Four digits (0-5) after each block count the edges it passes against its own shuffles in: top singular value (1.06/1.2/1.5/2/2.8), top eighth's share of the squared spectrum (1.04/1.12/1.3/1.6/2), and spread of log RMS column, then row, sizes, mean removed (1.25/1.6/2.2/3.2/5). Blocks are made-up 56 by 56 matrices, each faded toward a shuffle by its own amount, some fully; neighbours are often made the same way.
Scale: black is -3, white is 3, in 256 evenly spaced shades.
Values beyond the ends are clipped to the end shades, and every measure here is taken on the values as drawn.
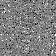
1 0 0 0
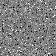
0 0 0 0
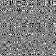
4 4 2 3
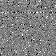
2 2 0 1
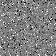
0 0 0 0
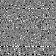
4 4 0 2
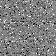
2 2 0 0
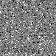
0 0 0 0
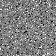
2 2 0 1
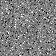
0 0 0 0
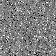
1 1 0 0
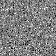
2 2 0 1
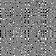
4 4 3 2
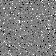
2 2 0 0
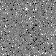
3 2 1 0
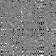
4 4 2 2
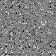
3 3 1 1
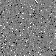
2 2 0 0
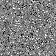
1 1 0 0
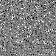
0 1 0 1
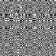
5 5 3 4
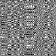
4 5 3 3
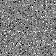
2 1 0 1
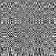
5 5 3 4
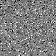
3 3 0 1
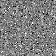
2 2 0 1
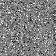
2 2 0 0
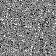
2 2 0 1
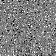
2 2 0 0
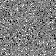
2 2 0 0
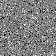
1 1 1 1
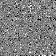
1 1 0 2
